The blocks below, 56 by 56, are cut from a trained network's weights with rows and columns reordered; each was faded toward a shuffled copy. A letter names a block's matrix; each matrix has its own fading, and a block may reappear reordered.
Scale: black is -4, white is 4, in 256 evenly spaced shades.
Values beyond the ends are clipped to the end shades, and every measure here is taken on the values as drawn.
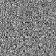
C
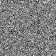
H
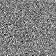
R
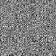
C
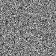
H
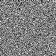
R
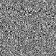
C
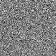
R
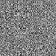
C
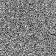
R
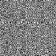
C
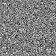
H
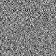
C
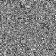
C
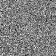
R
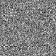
C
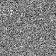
R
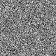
R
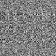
C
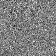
H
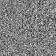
H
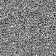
R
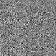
C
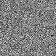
H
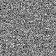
H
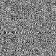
C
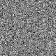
H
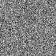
H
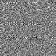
C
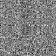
C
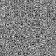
C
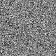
H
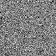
R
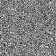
H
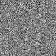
R
